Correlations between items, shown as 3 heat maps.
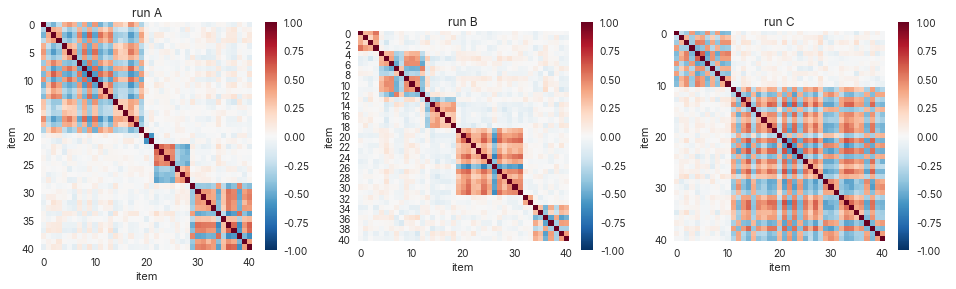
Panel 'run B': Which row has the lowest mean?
26
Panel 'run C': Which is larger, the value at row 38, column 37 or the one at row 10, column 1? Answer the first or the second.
the second
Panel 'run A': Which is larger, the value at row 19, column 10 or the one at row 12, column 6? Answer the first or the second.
the second
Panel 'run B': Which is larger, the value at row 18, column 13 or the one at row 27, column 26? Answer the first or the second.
the first
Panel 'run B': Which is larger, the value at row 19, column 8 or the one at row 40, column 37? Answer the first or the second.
the second
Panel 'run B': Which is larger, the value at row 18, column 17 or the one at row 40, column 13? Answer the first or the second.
the first
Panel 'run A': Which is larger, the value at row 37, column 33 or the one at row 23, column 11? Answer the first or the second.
the first
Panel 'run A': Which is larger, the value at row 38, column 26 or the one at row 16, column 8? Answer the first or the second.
the second
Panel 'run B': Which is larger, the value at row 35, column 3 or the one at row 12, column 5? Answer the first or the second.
the first
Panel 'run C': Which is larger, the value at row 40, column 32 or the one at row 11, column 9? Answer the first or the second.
the second
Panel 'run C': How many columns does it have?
41
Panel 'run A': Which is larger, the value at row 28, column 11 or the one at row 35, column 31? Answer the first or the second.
the second
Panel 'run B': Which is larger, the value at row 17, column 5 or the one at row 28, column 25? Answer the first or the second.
the second
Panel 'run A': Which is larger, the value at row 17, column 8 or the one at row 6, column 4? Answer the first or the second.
the first
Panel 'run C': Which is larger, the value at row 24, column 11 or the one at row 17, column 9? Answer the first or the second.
the second
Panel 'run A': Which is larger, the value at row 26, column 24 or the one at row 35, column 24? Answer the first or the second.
the second
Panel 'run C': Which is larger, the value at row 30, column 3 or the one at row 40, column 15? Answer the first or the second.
the second
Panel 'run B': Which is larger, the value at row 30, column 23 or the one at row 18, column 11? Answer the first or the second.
the first
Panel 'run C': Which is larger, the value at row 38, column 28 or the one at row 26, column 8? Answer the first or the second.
the first
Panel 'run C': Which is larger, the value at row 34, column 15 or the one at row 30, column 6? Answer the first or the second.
the second
